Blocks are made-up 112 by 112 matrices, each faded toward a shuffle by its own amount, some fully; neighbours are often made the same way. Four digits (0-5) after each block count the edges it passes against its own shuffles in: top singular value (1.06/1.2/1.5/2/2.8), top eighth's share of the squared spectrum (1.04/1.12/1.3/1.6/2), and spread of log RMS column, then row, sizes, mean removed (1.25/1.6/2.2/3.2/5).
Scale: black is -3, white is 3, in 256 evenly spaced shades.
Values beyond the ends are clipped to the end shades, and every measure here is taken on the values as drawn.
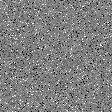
0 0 0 0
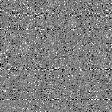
4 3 2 3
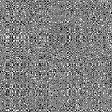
5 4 3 3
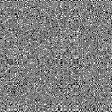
5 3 2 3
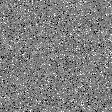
0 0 0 0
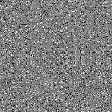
4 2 1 1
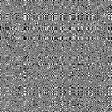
5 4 3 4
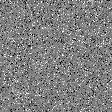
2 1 0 0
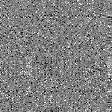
4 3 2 2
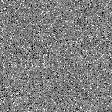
3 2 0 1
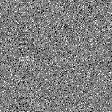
4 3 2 1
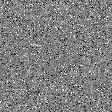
2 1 0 0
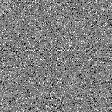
4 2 1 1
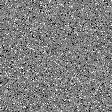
1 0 0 0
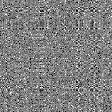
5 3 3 2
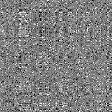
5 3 2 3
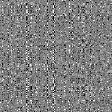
4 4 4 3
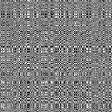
5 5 4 4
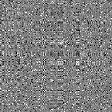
5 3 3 3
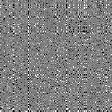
5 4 3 3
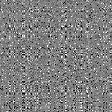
5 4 3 3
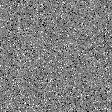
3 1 0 0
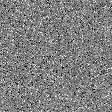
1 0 0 0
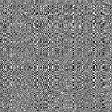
5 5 4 4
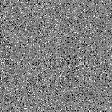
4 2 1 1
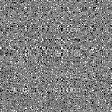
4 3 3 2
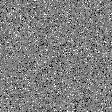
2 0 0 0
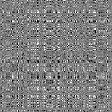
5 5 4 4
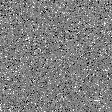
0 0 0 0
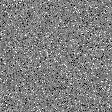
2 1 0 0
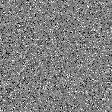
2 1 0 0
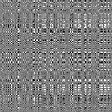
5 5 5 4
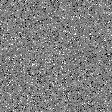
2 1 0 0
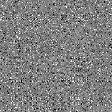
4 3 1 2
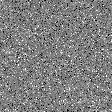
0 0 0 0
